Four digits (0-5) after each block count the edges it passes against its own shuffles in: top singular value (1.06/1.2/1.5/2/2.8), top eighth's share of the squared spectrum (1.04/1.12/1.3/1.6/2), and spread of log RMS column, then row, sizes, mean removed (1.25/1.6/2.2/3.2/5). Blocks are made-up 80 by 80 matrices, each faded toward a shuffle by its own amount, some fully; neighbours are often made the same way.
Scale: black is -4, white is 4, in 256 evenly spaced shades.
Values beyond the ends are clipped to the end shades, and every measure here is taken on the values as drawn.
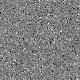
2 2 0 0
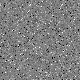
0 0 0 0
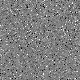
1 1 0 0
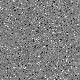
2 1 0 0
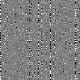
4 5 3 1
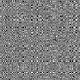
5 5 3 3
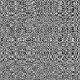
5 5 3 3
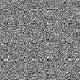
4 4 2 2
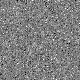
1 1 0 0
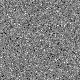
0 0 0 0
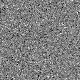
0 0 0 0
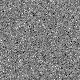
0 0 0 0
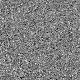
2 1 0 0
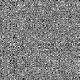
4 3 2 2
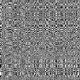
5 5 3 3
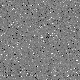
2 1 0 0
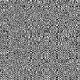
4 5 3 3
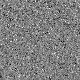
2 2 0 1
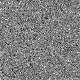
0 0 0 0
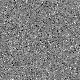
1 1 0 0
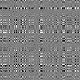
5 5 4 4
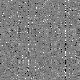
4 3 2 0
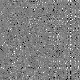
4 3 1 1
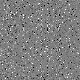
3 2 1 0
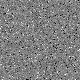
1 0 0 0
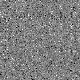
3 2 1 0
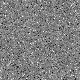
0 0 0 0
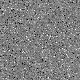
1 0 0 0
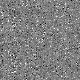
2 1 2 0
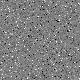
0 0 0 0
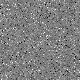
2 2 0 0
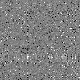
4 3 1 1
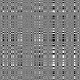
5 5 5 4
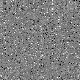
3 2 0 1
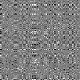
5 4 3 3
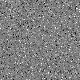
1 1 0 0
